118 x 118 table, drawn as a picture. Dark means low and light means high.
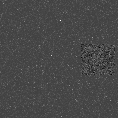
Mirror symmetry: none. Odd patch: rougher, in the middle right. Grain: fine. Slope: none. Odd rows or columns: none.
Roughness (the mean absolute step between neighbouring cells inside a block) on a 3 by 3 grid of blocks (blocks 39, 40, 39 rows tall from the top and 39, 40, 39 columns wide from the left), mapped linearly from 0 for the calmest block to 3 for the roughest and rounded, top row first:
0 0 0
0 0 3
0 0 0
